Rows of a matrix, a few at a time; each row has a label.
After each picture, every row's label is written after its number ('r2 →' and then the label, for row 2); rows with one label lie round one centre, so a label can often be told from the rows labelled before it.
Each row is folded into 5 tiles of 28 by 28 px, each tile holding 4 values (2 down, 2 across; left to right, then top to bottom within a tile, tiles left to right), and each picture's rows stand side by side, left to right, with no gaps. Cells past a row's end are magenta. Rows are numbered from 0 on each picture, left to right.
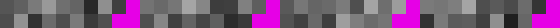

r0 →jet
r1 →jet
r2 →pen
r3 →jet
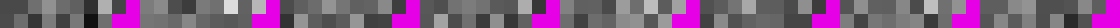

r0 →jet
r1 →pen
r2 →jet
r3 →jet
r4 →pen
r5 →jet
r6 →pen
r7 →jet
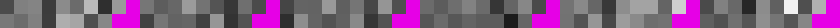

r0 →pen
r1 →jet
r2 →jet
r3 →jet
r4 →pen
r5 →pen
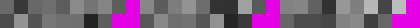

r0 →jet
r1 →jet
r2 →pen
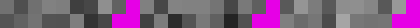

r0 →jet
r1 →jet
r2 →pen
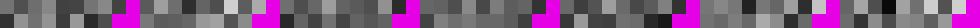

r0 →jet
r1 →pen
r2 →jet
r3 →jet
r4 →jet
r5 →pen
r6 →pen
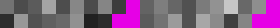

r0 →jet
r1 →pen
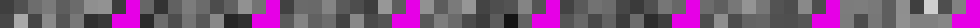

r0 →jet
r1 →jet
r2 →jet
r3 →jet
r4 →jet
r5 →jet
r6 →pen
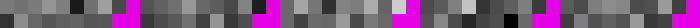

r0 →jet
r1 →jet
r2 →pen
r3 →jet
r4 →jet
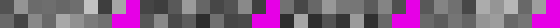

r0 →pen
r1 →jet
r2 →jet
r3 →pen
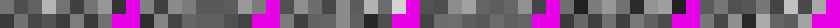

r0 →jet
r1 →jet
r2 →pen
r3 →jet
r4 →jet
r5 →pen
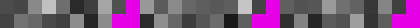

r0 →jet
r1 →jet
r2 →jet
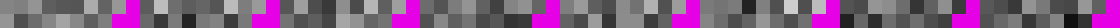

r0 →pen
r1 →pen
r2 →pen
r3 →jet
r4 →pen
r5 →pen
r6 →jet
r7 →jet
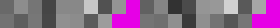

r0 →pen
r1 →pen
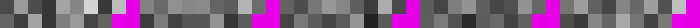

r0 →pen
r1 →jet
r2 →jet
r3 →jet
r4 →pen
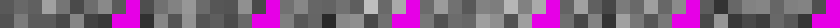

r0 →jet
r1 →jet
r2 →pen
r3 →pen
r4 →pen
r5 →jet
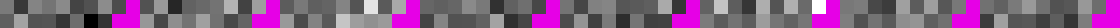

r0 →jet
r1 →pen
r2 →pen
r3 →jet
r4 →jet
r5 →pen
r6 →pen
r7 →jet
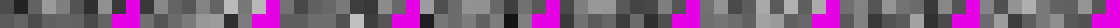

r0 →jet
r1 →pen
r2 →jet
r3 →jet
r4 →jet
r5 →pen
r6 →jet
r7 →jet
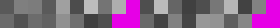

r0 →pen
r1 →pen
